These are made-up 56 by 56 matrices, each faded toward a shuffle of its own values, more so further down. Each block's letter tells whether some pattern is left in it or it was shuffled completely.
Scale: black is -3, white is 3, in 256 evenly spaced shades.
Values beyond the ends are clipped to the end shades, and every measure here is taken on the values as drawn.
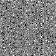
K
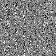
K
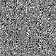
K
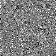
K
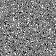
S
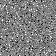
S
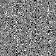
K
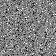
S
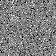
S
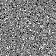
S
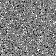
S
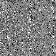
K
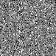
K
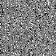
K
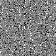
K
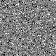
S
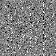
K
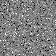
S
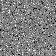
S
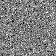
S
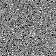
S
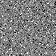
S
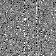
K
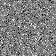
S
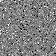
S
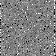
K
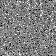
S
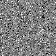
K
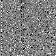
K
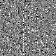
K
